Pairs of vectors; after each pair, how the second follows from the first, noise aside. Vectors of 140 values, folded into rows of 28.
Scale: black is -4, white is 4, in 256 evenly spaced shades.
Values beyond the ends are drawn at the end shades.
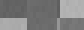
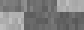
reversed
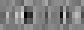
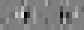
partly zeroed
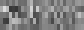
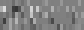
partly zeroed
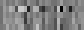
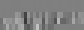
partly zeroed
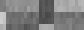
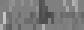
partly zeroed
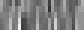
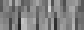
negated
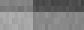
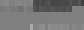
partly zeroed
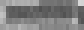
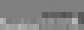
partly zeroed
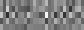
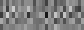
negated
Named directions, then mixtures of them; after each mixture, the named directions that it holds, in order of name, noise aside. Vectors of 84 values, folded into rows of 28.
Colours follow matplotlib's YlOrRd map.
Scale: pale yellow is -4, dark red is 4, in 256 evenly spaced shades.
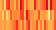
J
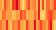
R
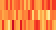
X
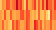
J, R, X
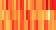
J, X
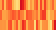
J, R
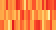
J, R, X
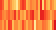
R, X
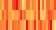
R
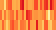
J, R, X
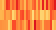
J, R, X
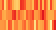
J, R, X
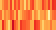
X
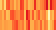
J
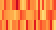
R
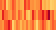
J, X
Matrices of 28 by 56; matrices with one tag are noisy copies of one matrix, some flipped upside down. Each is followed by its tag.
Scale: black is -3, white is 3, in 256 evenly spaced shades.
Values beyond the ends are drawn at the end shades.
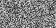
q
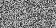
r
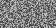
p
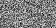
r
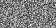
p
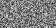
p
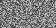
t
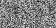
q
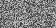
r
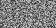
t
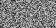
t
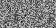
q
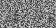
q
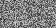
r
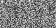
q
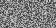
p
